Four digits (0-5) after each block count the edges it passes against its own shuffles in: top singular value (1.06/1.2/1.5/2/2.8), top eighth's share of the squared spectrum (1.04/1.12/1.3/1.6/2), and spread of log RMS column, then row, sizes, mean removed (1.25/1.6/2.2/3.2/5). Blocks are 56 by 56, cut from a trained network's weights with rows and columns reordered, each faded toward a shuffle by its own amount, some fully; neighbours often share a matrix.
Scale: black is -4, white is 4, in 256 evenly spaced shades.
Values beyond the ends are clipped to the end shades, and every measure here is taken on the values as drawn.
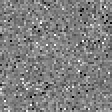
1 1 0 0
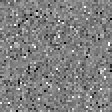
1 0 0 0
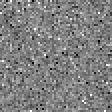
0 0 0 0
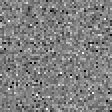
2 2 0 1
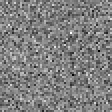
2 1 0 1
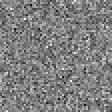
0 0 0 0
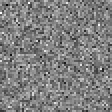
0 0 0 0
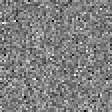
1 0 0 0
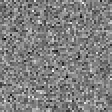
2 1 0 0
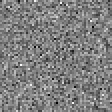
0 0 0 0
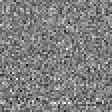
3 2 0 1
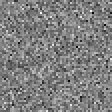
1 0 0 0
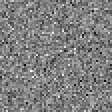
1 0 0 0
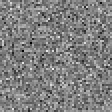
1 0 0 0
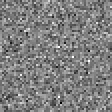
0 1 0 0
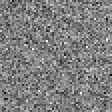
0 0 0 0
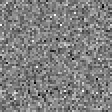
2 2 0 1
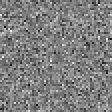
1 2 1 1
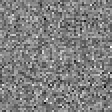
2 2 1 1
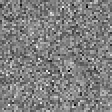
1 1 0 0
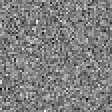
2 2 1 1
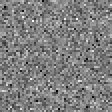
1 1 0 0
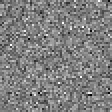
2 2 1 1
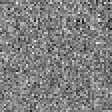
2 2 0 1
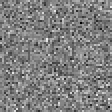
1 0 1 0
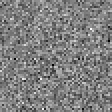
2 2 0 1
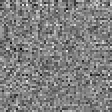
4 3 1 2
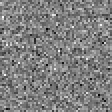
1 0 0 0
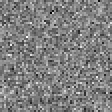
1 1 0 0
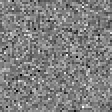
1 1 0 0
